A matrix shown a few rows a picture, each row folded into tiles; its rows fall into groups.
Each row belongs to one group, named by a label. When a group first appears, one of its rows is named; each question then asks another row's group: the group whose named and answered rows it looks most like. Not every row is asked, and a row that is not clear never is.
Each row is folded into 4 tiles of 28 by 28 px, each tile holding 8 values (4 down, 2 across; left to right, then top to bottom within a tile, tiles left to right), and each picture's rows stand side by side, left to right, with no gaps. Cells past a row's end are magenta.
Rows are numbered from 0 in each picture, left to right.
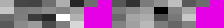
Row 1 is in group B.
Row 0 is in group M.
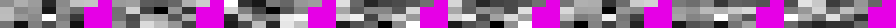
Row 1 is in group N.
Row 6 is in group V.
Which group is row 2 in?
M
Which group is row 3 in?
M
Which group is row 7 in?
V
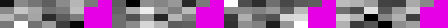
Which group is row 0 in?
B
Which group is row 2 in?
M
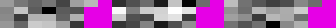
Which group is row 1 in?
V
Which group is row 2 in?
V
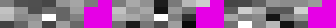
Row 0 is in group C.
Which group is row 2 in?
B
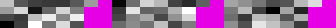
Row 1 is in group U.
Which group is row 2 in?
N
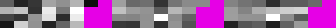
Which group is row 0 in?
C
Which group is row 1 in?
V
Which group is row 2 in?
V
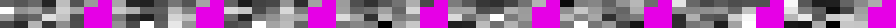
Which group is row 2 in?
N
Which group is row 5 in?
B
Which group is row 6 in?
M
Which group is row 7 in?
M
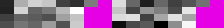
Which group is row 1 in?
M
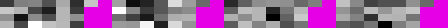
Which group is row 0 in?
N
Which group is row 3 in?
V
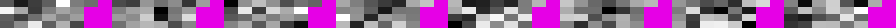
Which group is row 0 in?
C
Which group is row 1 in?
B
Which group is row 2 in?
U
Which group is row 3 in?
N
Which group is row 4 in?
N
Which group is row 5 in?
M
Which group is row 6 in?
N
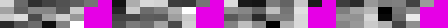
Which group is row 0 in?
M
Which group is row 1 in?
U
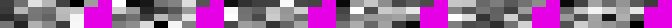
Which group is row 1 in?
C
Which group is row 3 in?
U
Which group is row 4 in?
M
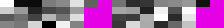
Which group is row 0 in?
C
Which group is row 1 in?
C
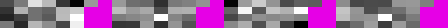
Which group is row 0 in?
U
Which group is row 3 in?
C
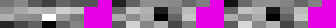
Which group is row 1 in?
B
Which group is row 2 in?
B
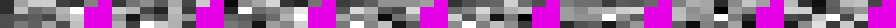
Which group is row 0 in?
U
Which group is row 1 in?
N
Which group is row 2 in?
U
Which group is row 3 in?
B
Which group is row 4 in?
B
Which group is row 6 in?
V
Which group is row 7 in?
C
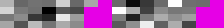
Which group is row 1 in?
C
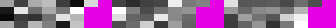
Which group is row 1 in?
C
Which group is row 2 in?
M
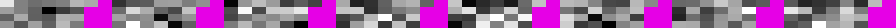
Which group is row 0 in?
M
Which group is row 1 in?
B
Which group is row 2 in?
U
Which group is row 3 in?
C
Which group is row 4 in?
N
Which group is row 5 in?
V
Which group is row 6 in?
U
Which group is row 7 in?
N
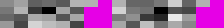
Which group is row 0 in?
N
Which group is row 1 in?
M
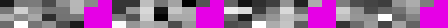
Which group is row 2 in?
N
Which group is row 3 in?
C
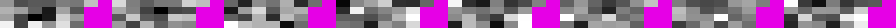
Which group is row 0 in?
N
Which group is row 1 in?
M
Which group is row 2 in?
B
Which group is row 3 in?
U
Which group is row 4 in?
M
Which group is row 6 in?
C
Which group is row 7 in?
M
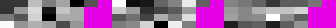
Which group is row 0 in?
B
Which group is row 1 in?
C
